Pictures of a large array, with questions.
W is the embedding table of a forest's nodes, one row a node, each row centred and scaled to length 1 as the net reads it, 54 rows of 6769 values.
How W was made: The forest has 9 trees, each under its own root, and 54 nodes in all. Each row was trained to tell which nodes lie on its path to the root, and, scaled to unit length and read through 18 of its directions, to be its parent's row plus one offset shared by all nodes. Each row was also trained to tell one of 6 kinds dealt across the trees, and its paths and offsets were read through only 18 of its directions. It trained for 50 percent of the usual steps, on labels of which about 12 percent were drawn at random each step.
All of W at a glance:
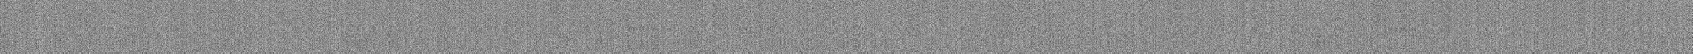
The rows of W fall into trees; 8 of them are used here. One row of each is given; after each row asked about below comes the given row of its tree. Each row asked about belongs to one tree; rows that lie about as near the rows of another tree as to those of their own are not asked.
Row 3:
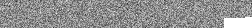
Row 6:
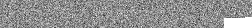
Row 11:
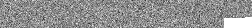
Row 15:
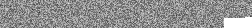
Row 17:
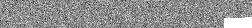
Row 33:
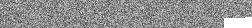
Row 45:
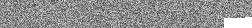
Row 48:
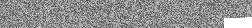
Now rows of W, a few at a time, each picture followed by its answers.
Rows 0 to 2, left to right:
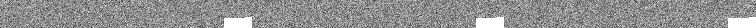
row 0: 11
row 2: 48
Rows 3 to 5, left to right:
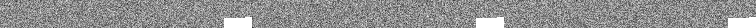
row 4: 6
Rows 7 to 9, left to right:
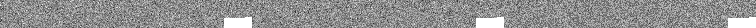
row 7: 33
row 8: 6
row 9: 45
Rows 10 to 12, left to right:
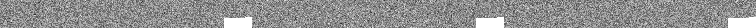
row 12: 48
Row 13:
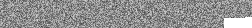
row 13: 17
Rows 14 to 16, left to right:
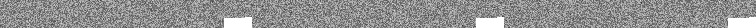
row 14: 17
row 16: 33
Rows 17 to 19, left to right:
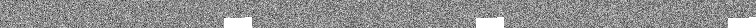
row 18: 48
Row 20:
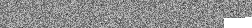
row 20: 17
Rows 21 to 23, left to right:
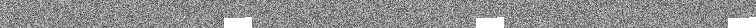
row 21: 11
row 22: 3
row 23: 11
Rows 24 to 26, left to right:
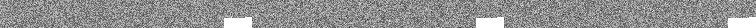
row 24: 45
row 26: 17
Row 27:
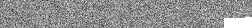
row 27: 33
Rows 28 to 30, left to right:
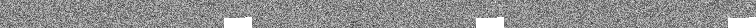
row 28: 48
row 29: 48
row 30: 48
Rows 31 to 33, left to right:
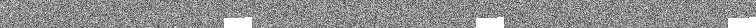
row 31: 6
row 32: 33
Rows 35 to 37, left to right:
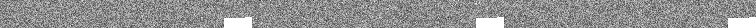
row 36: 17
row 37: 6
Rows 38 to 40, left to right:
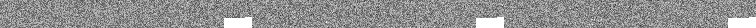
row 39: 15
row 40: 45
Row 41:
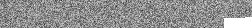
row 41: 3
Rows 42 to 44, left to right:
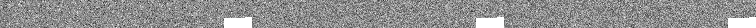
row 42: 17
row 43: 3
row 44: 48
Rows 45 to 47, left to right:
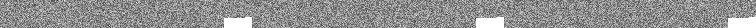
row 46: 17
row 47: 45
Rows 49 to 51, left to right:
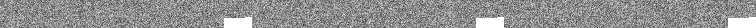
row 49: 3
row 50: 15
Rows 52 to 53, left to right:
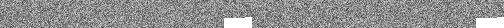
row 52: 11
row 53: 11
